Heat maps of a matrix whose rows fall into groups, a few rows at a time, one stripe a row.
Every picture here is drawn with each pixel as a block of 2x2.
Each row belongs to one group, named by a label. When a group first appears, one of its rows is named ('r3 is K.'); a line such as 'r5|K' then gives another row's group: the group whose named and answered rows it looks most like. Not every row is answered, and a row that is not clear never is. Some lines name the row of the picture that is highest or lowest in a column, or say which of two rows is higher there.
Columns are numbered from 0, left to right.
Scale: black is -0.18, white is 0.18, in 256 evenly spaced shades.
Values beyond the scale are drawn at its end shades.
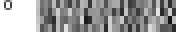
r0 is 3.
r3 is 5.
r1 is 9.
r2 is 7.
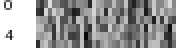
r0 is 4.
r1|4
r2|9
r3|7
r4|7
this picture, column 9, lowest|1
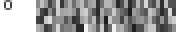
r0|9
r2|4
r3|5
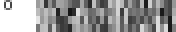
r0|7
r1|3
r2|3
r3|3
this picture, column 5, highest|0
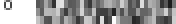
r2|5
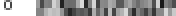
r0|9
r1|4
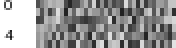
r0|4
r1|9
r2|4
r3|3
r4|7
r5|3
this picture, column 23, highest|2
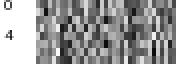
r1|5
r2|3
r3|9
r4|5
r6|9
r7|3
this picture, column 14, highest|6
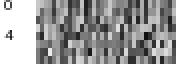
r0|7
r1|7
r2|7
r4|4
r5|9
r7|9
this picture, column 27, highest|3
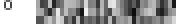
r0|5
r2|4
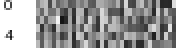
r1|9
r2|9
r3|5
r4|9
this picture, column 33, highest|3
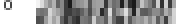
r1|4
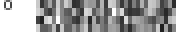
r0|5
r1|5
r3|3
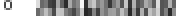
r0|9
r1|7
